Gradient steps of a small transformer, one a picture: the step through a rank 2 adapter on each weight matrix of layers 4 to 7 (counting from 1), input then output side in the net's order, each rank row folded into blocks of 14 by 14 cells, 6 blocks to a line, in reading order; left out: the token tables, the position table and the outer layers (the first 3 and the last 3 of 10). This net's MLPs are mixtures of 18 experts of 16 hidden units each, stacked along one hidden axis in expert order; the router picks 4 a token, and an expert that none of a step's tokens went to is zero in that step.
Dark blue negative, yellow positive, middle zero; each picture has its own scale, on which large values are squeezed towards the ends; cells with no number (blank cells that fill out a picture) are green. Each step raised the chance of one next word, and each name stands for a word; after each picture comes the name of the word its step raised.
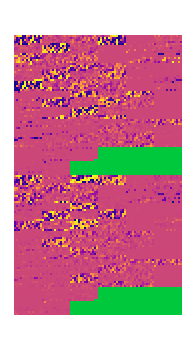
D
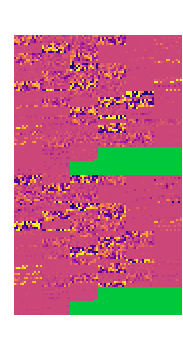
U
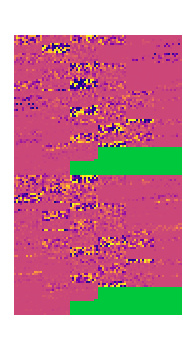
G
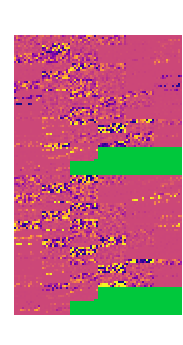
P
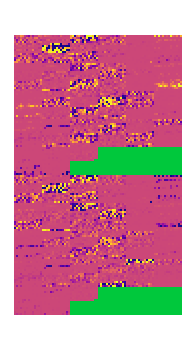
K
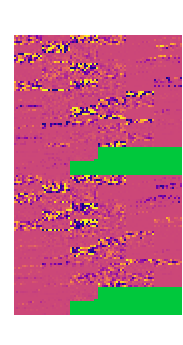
D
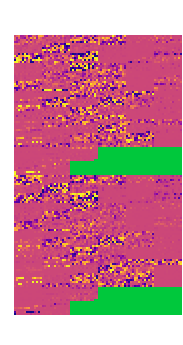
U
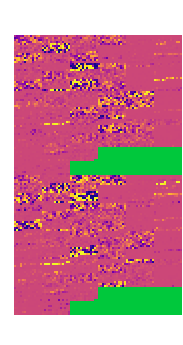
U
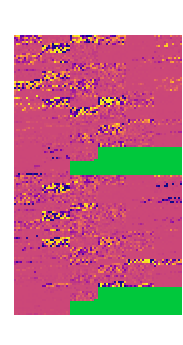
K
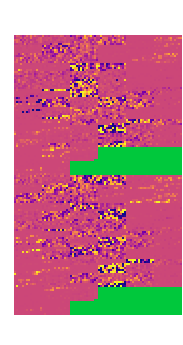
P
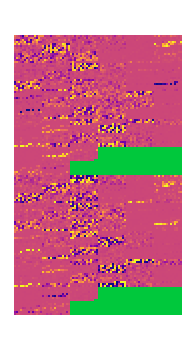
P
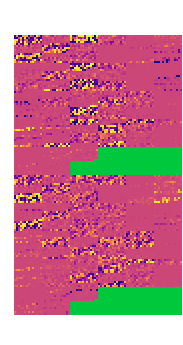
G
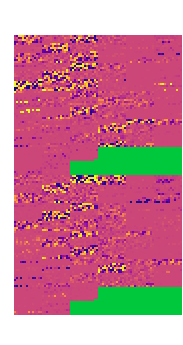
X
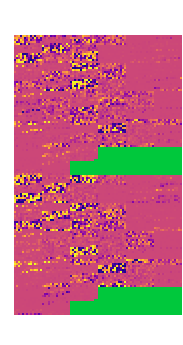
U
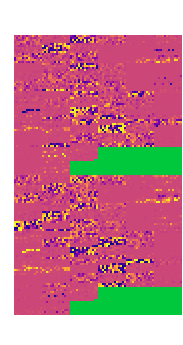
P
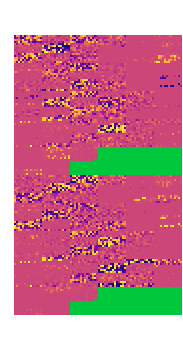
P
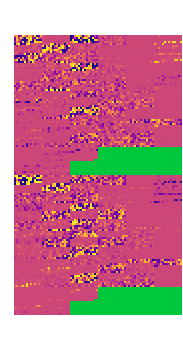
D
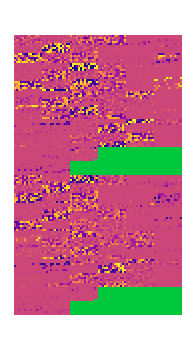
X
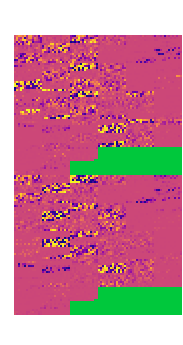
X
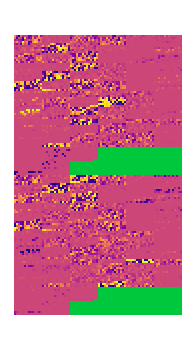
K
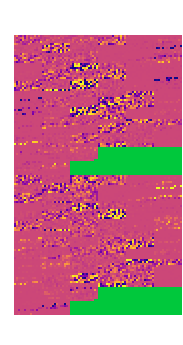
G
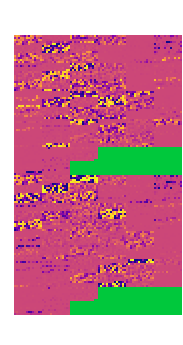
K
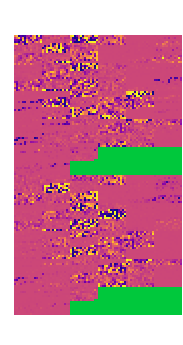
D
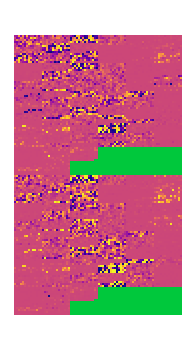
P
